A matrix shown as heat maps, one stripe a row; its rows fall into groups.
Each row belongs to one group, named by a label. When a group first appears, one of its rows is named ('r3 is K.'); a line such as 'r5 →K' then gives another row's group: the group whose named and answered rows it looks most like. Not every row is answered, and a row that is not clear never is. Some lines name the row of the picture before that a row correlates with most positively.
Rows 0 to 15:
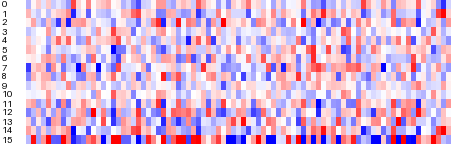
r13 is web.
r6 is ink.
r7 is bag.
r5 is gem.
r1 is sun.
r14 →sun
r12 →gem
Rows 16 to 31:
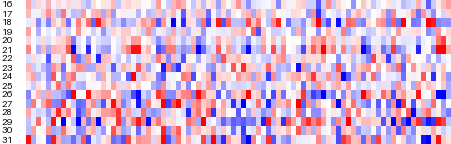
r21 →sun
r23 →web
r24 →gem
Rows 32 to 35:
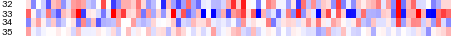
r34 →bag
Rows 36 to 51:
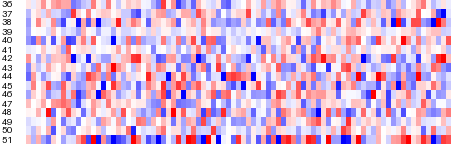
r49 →bag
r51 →gem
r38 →bag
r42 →sun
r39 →bag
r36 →ink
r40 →gem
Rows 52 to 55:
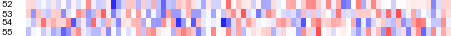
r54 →ink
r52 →gem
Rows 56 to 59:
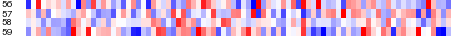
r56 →bag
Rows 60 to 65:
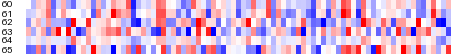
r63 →ink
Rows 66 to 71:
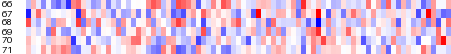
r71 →ink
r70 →sun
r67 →bag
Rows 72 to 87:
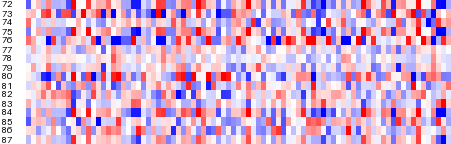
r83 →sun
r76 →gem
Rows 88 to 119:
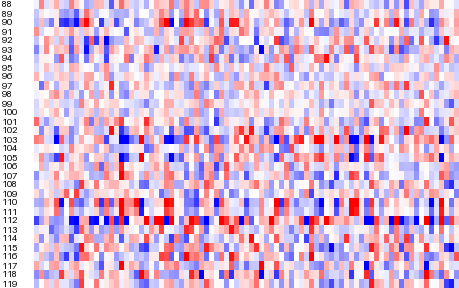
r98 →ink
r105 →gem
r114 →web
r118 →gem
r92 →bag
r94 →bag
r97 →web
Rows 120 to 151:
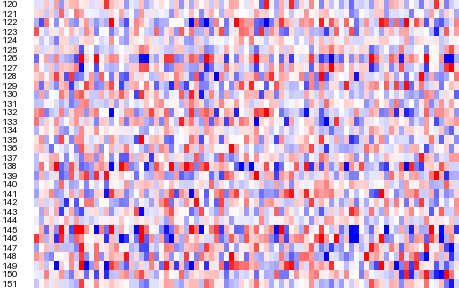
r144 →ink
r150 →bag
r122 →web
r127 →sun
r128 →ink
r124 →web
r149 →web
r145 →gem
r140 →bag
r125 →sun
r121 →gem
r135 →gem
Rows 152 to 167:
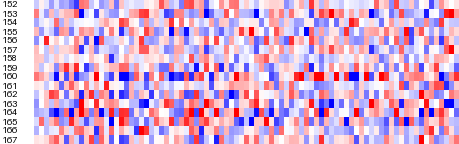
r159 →ink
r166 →gem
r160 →gem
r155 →web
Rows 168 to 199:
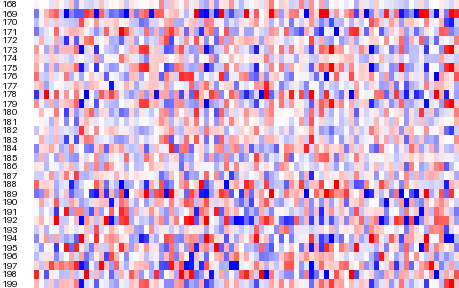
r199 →sun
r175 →sun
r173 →sun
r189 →ink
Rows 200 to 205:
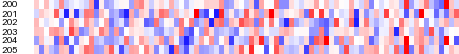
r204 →bag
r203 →ink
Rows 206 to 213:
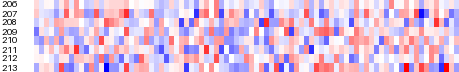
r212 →gem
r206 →ink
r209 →bag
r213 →bag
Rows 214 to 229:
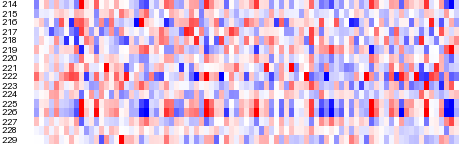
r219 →sun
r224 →ink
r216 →gem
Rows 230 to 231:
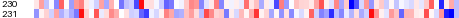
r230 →gem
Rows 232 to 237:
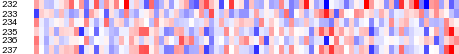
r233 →bag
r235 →sun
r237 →sun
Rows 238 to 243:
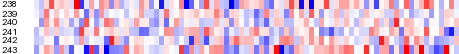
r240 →web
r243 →bag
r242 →web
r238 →ink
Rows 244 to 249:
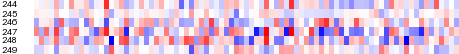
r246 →bag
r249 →web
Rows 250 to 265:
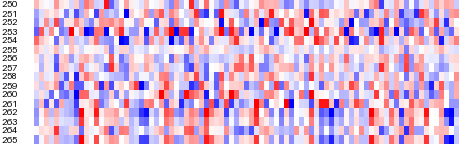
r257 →web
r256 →web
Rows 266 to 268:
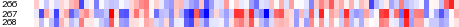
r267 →web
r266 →sun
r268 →web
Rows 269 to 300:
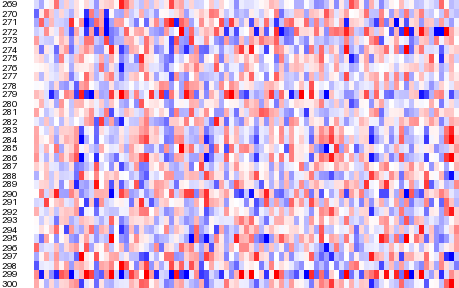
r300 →sun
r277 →web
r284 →sun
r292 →sun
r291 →bag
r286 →sun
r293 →web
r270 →bag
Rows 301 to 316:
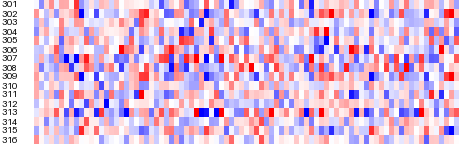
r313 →ink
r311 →gem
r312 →bag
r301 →ink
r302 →sun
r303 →gem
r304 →bag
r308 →web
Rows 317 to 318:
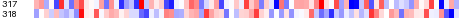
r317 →gem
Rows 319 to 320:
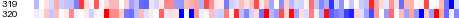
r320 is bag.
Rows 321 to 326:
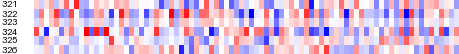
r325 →web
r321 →ink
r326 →bag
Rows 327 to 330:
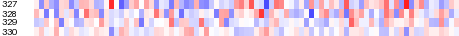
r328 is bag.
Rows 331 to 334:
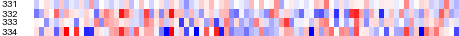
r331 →bag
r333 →bag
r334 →ink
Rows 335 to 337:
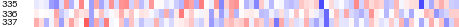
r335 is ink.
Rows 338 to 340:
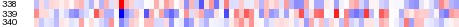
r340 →web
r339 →gem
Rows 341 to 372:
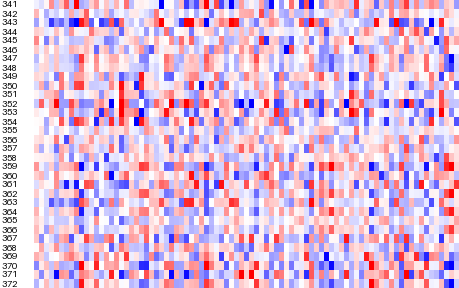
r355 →bag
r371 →web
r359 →sun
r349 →gem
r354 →gem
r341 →ink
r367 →web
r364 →sun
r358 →bag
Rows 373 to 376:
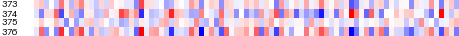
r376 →gem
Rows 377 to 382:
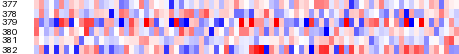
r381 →sun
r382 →bag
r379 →web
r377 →gem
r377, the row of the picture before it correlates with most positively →376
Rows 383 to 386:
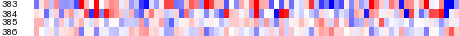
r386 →sun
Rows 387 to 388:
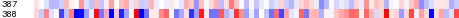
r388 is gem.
